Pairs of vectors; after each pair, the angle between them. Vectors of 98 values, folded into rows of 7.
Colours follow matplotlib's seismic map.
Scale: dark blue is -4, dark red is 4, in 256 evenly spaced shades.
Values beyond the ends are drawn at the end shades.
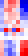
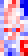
nearly parallel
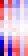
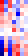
nearly parallel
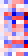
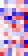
nearly parallel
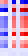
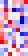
partly opposed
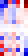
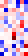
partly opposed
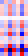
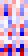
nearly parallel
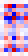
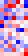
partly aligned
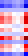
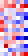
partly opposed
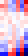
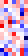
partly aligned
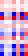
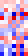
nearly parallel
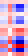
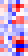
nearly opposite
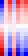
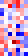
partly aligned
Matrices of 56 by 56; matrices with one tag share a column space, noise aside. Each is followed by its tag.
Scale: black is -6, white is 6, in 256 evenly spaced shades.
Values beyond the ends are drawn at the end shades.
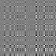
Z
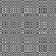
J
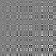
Z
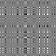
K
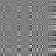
Z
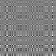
Z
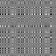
K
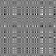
K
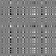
K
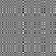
J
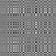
J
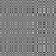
J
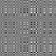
J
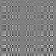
Z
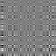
Z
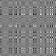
K
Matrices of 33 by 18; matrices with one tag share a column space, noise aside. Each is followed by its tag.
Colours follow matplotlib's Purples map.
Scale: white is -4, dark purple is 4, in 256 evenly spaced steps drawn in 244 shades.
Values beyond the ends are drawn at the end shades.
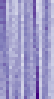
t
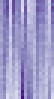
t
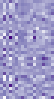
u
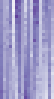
t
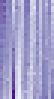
t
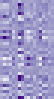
u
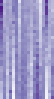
t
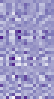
u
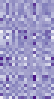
u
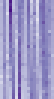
t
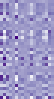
u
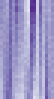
t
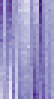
t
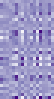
u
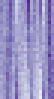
t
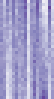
t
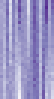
t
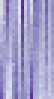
t
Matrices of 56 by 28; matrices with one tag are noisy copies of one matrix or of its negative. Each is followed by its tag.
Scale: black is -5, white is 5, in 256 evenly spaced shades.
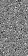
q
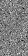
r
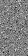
q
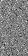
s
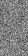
r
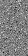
q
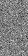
r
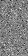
s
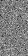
s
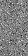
r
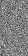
s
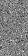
r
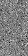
r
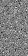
q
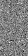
r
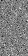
s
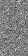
q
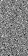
s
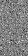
r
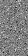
q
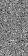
r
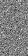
q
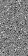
q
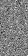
q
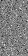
s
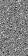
q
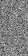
s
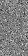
r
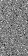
s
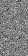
q
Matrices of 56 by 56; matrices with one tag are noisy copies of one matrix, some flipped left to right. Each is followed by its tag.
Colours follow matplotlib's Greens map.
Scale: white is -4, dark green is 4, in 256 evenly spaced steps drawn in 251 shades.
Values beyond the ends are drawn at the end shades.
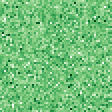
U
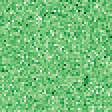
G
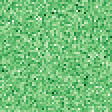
G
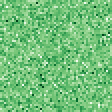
U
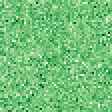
U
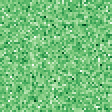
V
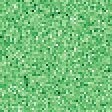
G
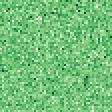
G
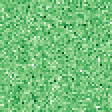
V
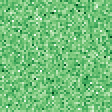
G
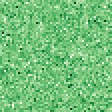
U
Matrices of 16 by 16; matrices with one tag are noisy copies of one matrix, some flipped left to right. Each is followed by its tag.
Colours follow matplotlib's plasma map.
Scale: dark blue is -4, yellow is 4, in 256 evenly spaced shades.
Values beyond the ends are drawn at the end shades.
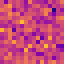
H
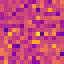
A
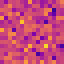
H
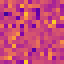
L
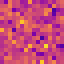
H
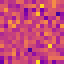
L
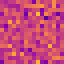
L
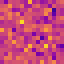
H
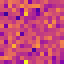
L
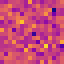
H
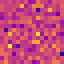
A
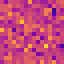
H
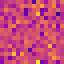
L
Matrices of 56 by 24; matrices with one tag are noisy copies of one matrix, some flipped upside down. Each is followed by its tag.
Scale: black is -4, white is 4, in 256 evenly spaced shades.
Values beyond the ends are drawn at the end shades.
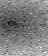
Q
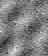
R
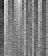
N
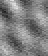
R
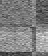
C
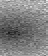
Q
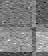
C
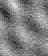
R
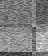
C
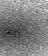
Q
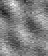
R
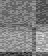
C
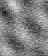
R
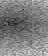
Q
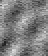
R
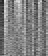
N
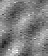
R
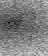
Q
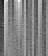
N
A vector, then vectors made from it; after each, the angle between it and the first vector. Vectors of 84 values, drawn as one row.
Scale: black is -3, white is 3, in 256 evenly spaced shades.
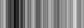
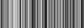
partly opposed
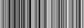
partly aligned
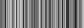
partly opposed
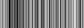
partly aligned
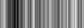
nearly parallel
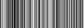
partly aligned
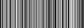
orthogonal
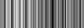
partly opposed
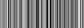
orthogonal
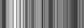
nearly opposite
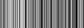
partly opposed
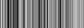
partly aligned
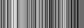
partly opposed
